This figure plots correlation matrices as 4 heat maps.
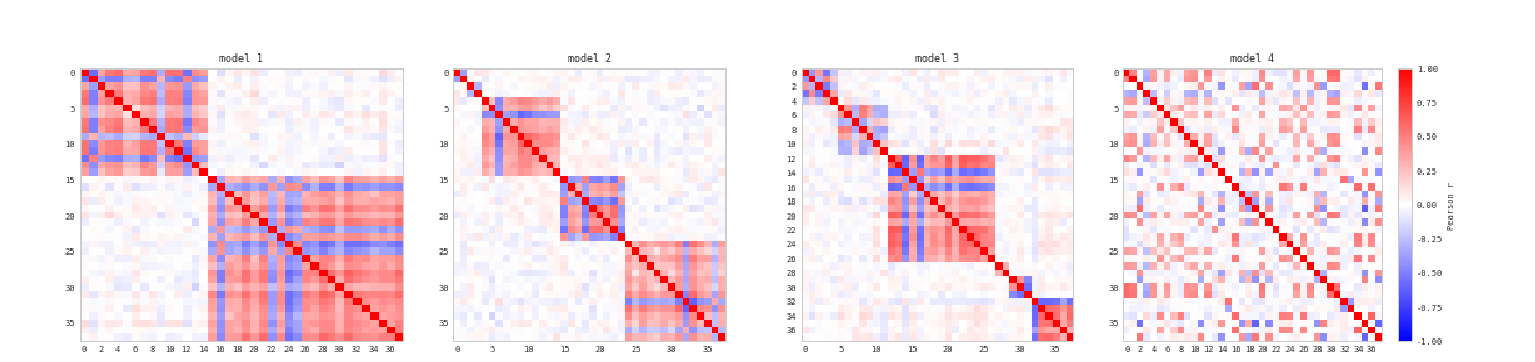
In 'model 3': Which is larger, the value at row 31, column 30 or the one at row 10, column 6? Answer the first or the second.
the second
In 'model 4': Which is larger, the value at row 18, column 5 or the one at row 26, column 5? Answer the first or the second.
the second
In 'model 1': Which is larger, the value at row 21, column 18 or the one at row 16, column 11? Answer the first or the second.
the first
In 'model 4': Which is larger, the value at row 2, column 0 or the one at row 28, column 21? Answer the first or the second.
the second
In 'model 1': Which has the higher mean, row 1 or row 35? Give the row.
35
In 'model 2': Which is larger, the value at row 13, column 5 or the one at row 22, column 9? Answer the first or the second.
the first
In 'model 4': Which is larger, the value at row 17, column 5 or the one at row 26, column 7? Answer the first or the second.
the second
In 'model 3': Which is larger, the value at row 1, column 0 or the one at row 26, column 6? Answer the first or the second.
the second
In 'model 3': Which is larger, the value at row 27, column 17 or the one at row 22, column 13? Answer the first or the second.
the second
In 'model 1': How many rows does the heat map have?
38
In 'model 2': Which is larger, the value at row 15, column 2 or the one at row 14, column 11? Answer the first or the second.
the second
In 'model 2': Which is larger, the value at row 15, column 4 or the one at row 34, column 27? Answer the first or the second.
the second
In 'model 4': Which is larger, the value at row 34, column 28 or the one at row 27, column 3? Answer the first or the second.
the first
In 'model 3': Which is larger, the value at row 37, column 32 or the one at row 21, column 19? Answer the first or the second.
the second
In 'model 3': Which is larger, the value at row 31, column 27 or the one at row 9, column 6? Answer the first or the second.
the second
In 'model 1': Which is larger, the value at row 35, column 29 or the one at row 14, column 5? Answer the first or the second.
the first
